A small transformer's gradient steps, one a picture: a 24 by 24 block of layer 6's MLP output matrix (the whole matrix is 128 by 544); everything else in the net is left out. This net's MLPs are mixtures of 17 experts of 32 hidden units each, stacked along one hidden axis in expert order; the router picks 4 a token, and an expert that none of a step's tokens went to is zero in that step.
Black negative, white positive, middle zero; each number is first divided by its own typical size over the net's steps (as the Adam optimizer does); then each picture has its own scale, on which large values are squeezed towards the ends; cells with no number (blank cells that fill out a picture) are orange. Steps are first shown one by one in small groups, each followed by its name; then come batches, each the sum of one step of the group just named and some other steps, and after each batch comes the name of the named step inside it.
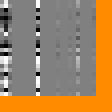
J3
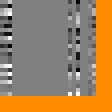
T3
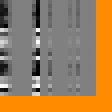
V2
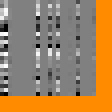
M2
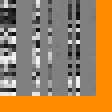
J3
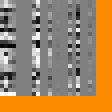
J3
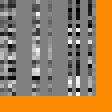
T3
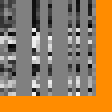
T3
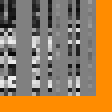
M2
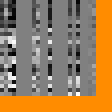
T3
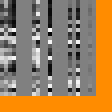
J3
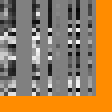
M2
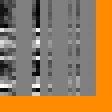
V2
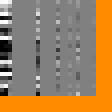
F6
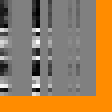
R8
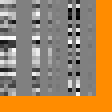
F6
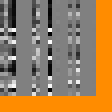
F6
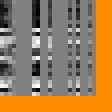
R8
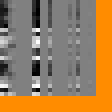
R8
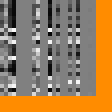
F6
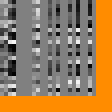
F6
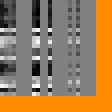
R8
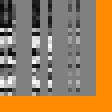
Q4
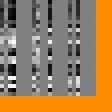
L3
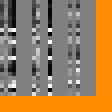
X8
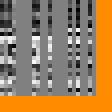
Q4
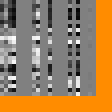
L3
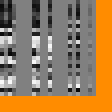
Q4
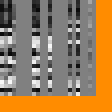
Q4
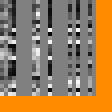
X8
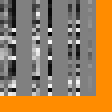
X8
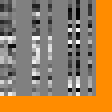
Q4
